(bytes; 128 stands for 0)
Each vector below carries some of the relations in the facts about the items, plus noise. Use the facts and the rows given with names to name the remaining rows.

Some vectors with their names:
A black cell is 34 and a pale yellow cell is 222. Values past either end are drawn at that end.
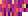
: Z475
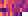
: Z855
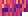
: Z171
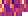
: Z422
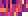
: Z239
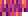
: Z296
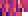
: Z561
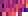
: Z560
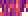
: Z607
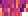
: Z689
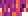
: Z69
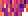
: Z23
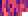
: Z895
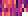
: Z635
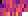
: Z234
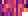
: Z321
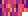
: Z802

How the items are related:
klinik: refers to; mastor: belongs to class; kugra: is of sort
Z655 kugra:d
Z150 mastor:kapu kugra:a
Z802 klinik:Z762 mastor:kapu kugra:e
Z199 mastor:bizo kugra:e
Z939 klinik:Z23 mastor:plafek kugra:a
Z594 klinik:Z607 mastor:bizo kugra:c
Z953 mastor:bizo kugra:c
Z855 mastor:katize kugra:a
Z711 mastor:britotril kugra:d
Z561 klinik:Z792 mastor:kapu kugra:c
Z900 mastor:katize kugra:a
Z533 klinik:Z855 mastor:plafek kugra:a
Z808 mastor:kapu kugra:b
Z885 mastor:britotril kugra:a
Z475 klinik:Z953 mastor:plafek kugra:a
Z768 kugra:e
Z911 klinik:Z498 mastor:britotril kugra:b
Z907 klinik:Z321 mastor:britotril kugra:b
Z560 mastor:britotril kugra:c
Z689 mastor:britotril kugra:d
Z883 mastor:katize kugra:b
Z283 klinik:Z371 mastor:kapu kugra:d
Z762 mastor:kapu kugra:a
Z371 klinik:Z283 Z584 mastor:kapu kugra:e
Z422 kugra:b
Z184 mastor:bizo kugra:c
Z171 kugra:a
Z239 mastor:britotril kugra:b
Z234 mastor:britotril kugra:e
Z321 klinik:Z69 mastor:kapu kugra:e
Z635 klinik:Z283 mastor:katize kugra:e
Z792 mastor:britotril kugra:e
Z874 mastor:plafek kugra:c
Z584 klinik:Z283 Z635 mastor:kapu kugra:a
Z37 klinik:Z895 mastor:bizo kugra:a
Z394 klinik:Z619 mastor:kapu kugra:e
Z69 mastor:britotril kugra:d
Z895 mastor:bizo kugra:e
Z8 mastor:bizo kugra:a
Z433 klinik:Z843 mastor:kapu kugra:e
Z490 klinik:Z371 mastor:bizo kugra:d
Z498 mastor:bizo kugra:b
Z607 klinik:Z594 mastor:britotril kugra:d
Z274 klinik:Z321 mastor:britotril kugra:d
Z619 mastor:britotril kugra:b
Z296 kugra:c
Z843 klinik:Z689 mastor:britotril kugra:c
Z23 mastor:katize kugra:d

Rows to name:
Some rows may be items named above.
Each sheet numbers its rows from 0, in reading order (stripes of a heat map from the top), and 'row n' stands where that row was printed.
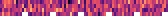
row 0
Z635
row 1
Z808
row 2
Z907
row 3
Z895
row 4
Z150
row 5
Z171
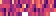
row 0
Z939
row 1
Z768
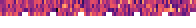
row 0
Z885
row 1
Z885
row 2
Z371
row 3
Z885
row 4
Z584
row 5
Z802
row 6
Z498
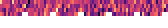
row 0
Z939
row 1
Z792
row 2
Z655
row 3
Z594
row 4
Z808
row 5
Z874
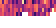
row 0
Z883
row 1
Z283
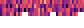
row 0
Z953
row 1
Z762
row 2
Z184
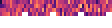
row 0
Z234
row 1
Z433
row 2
Z533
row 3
Z808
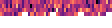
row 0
Z490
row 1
Z843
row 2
Z655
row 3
Z619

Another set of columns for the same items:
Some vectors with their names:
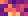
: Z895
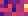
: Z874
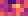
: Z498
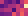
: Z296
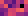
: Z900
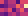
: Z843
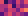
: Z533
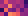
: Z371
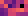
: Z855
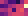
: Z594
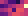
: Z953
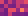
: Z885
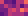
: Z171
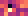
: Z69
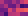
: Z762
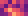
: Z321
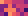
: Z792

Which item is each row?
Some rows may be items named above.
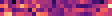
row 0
Z490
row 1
Z371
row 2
Z150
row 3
Z953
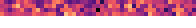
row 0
Z422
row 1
Z655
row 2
Z895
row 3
Z561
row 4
Z883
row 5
Z234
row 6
Z792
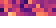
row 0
Z635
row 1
Z768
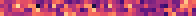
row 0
Z619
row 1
Z23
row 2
Z199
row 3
Z23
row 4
Z808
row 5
Z584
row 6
Z907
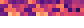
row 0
Z895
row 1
Z895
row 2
Z283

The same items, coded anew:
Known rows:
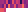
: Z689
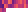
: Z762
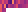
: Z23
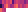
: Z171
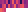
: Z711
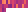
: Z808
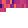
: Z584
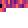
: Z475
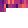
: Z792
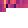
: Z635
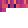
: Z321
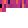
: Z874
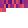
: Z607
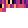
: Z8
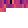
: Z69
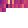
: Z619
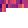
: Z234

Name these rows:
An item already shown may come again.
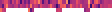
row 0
Z655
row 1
Z498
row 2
Z584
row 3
Z635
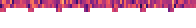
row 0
Z584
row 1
Z584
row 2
Z768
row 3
Z561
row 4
Z907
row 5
Z885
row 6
Z635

